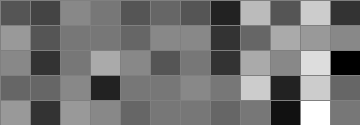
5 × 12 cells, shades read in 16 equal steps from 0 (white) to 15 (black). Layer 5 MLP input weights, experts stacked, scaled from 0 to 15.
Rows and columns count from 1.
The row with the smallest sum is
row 2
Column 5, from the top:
10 9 7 8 9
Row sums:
107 94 98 97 95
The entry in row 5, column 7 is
8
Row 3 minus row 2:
1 2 0 -3 -2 3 1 0 -4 2 -4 8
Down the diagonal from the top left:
10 10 8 13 9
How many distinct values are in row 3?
7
